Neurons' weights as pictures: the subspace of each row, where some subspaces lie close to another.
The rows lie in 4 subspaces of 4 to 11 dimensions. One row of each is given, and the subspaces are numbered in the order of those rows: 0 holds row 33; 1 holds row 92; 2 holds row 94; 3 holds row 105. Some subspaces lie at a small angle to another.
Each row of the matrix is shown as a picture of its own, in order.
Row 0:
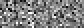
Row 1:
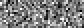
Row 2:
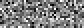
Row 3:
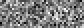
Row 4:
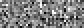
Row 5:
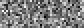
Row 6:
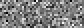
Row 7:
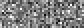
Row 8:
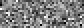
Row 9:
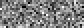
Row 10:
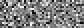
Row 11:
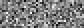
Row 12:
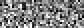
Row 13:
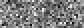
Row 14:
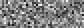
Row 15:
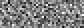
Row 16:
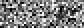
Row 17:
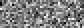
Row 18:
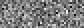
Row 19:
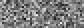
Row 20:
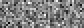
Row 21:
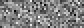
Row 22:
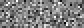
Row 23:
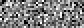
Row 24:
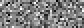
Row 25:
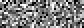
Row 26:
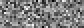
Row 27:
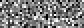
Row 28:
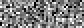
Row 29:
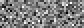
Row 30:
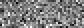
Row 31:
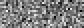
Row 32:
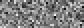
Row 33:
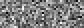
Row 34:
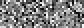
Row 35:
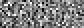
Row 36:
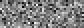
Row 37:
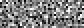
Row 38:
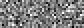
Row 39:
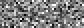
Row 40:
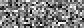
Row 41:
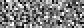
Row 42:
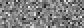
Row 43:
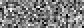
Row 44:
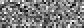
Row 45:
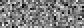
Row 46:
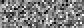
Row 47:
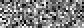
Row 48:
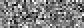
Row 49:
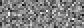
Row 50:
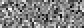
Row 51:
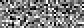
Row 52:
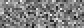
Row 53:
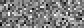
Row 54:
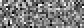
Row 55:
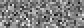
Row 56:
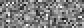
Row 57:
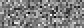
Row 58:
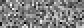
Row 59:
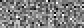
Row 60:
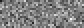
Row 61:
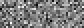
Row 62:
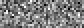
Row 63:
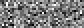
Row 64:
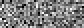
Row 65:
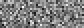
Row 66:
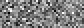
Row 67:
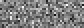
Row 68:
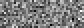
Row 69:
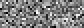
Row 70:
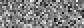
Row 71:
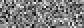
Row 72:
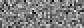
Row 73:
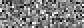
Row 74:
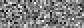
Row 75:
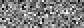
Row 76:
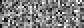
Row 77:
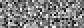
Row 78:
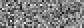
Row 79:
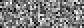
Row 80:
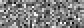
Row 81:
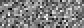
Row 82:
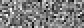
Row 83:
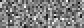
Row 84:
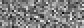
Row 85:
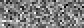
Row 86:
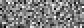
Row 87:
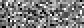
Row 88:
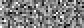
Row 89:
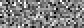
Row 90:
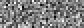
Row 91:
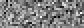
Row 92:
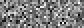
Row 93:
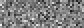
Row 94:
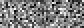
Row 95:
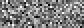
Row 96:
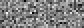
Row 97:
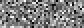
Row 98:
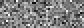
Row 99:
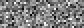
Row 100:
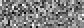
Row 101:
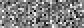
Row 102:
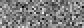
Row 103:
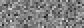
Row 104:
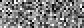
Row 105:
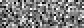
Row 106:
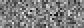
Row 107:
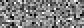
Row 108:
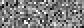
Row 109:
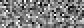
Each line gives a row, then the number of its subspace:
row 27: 3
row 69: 0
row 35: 1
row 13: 0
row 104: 3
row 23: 2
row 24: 3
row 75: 2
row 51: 1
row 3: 2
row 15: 1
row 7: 3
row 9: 0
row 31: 3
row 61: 2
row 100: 2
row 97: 0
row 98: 0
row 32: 3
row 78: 2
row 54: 2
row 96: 0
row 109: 3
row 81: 1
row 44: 2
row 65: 1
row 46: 2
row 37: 3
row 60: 1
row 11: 0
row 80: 0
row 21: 2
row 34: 0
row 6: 0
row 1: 3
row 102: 0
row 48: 0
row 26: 2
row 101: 0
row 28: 2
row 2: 0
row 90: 0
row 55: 1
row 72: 3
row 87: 2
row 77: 3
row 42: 0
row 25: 0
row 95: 1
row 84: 2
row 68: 3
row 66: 2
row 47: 2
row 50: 2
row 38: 3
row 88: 2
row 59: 1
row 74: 0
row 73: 2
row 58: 2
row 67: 1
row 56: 3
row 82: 2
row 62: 3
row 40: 0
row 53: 1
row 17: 0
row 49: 2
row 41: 0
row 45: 3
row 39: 2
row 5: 3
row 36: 1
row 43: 2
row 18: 2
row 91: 2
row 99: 0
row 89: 0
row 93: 2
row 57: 1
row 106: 1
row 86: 0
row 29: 2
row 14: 1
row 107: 0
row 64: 2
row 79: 2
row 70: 3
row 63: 2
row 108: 2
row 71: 0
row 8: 0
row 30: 2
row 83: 3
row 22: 0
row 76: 2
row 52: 1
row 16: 2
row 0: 2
